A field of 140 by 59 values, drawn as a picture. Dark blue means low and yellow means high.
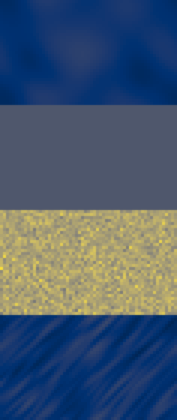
It is made of 4 by 1 panels. Panel 1,1: very low, smooth, faint in contrast. Panel 2,1: low, flat. Panel 3,1: high, fine-grained. Panel 4,1: very low, slanting up to the right, faint in contrast.
